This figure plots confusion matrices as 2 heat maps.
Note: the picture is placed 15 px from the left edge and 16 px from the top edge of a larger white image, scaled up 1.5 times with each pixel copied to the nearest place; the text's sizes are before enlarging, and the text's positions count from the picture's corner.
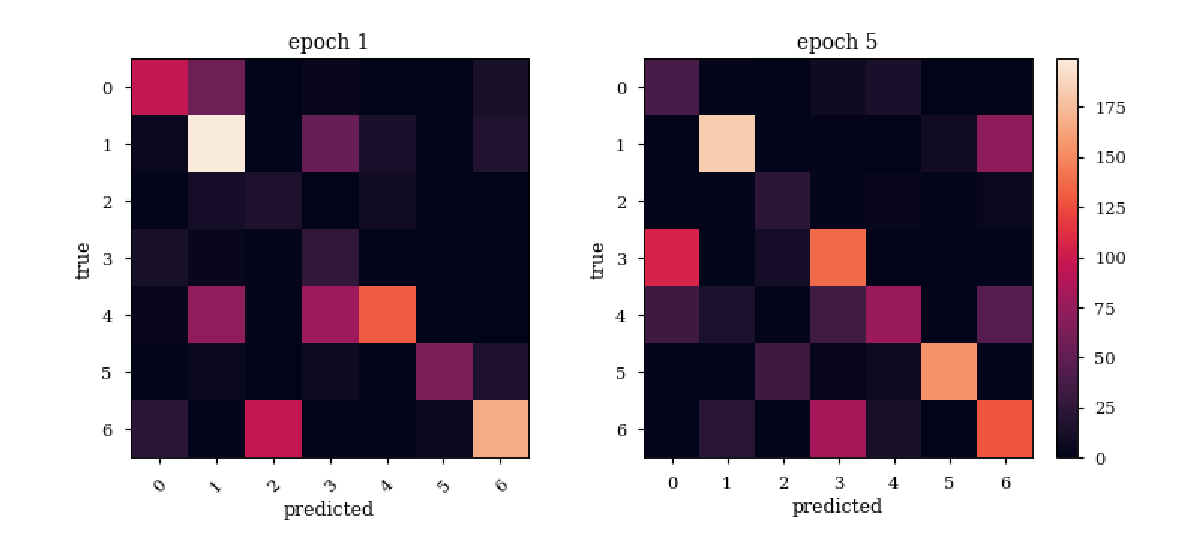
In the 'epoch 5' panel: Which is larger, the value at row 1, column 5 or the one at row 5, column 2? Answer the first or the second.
the second
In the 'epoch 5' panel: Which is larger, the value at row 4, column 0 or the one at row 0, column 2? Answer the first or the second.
the first
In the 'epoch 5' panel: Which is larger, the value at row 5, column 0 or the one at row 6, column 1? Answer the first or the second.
the second
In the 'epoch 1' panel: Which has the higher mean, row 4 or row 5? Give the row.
4
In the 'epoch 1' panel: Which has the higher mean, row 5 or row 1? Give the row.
1
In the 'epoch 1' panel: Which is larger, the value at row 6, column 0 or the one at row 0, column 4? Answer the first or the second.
the first
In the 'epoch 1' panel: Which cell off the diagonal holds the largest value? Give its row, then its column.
6, 2
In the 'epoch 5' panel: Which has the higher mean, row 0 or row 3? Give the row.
3
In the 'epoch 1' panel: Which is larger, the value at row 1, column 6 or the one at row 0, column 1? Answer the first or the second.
the second
